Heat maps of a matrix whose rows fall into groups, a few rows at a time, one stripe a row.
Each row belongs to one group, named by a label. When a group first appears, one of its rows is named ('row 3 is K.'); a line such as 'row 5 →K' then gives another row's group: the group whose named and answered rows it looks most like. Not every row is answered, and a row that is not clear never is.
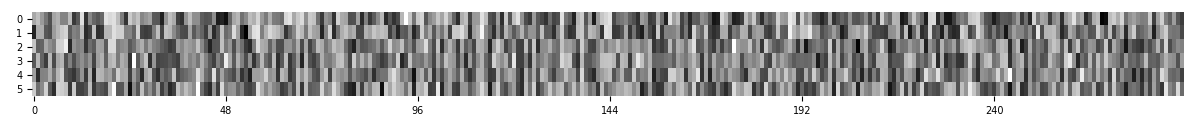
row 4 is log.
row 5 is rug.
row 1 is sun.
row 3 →log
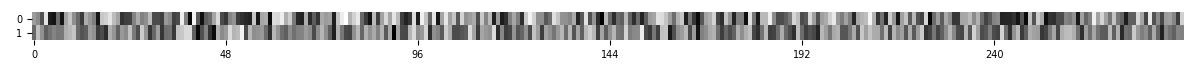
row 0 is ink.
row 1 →rug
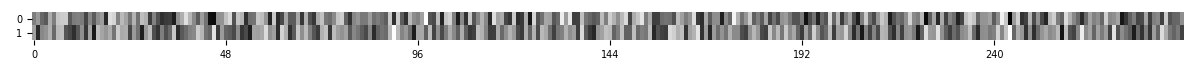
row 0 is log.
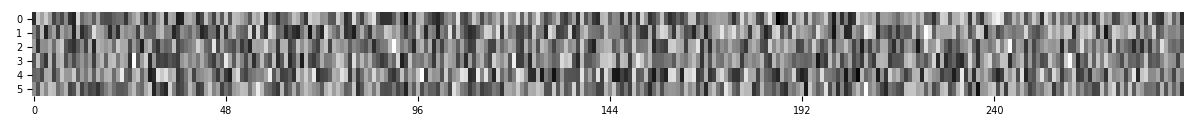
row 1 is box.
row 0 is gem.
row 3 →log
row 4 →sun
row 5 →gem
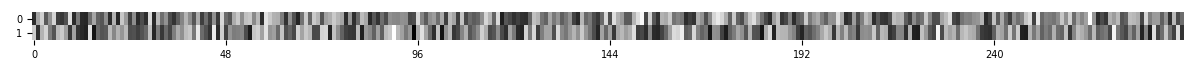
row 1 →rug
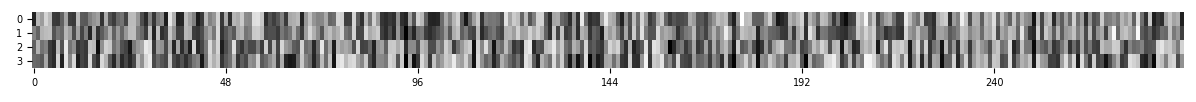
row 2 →ink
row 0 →gem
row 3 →ink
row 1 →gem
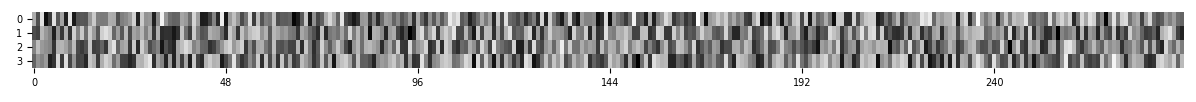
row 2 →rug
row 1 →ink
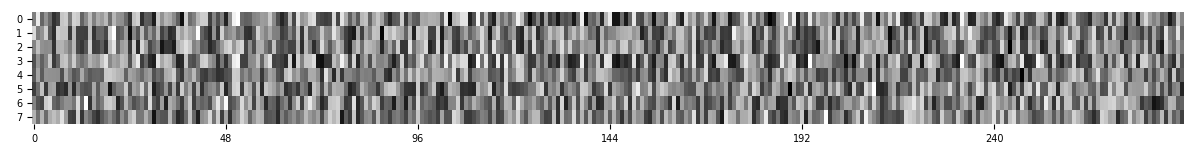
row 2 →rug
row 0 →sun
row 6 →gem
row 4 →sun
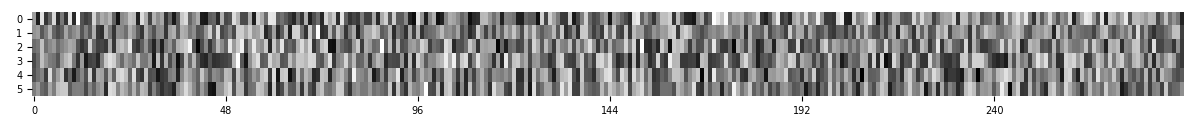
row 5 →log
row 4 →log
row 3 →sun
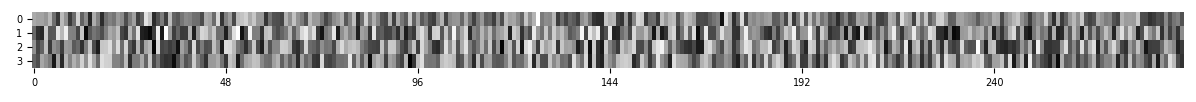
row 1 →sun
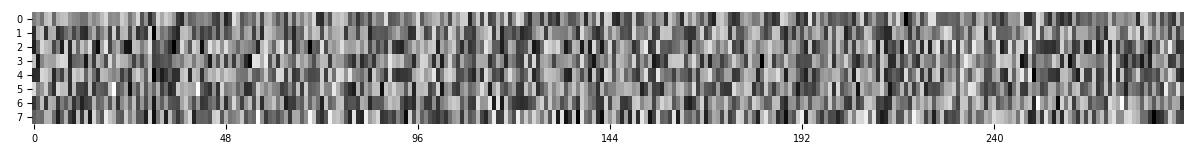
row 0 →sun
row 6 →box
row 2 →ink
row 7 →gem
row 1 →box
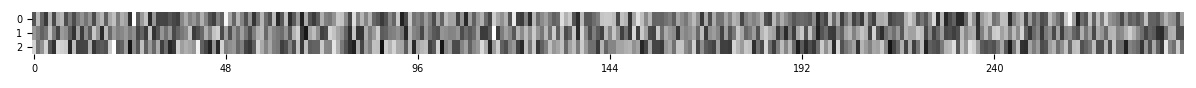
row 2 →rug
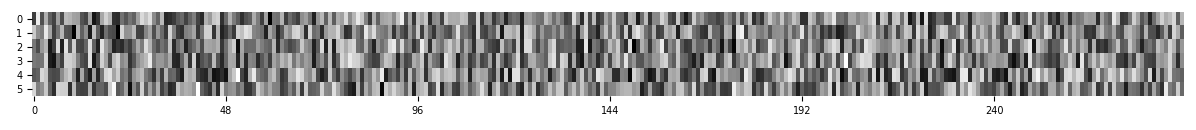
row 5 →rug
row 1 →gem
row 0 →ink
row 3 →ink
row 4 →sun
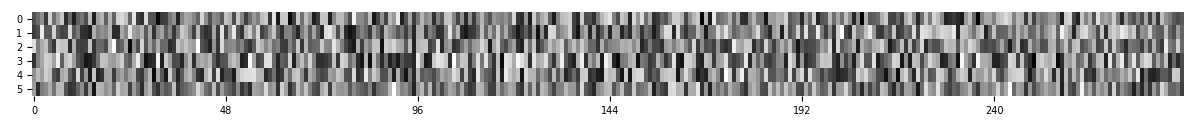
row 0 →log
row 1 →box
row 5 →log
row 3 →sun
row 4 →gem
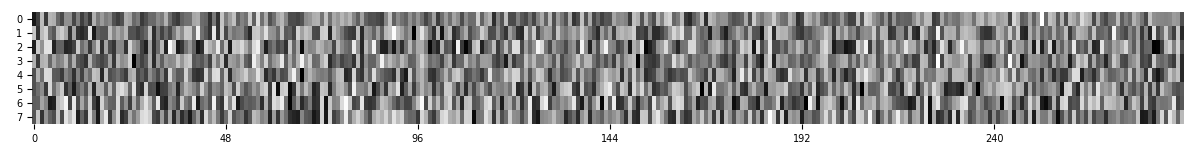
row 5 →log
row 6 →ink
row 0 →box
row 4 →gem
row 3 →rug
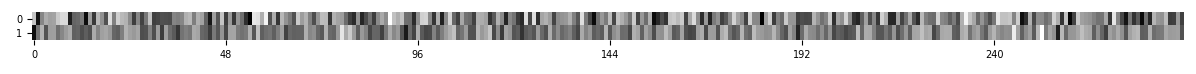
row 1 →box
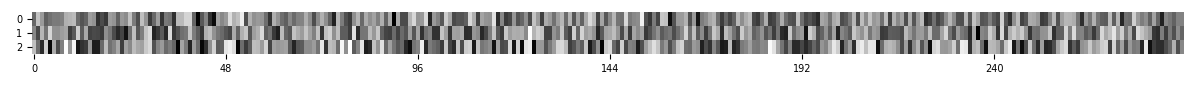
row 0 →rug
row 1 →gem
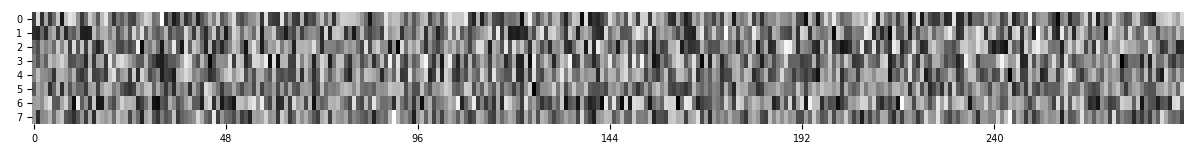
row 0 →ink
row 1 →box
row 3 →log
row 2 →sun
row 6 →gem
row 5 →ink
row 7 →log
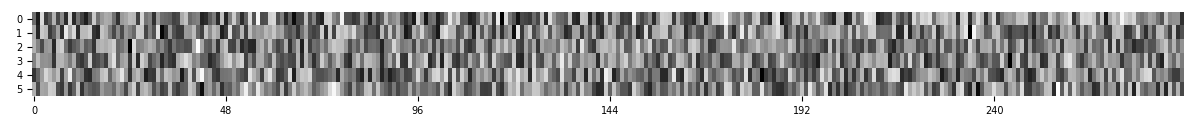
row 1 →ink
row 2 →log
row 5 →gem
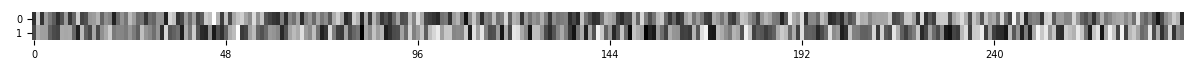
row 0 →gem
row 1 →sun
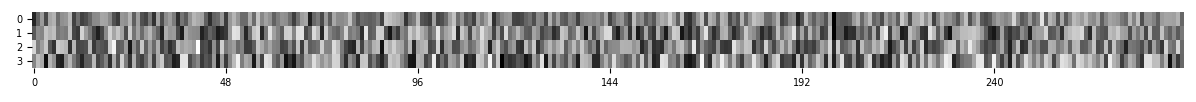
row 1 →sun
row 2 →rug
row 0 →box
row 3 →box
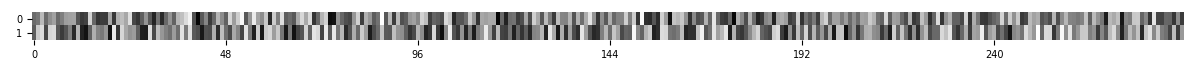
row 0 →rug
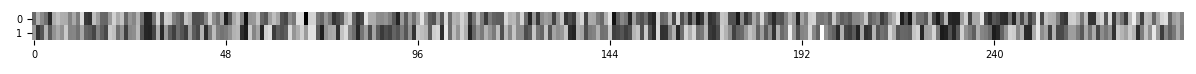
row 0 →sun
